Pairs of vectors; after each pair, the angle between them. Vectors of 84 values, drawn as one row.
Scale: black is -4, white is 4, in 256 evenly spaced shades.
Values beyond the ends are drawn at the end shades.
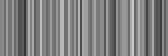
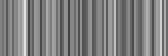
nearly opposite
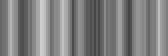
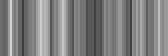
nearly parallel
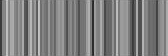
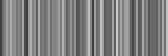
nearly parallel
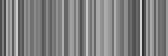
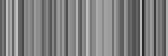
nearly parallel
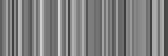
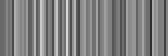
partly aligned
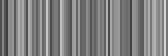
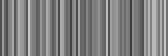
nearly parallel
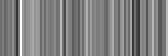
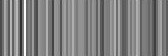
partly opposed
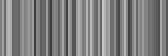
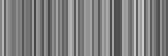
partly aligned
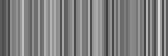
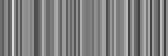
orthogonal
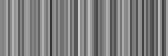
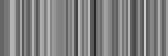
partly aligned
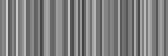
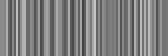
nearly parallel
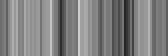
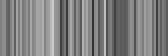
partly aligned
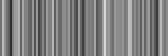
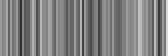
orthogonal
